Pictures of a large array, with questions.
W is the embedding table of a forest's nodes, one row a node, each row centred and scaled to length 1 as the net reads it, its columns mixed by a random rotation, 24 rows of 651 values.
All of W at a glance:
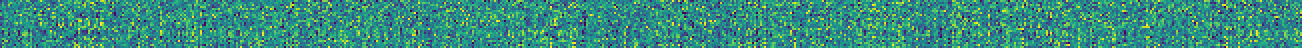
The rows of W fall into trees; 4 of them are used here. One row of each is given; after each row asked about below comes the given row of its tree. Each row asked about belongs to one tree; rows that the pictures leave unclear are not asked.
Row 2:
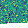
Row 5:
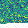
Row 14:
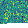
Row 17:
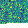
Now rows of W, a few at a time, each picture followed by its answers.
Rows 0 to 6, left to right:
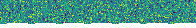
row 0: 5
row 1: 14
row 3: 14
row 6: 17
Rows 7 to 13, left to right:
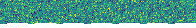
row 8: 17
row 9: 5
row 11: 5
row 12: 5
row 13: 2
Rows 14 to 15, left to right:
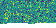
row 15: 17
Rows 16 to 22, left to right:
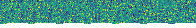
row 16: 17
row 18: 2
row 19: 14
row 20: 17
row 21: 14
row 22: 5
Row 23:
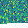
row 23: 14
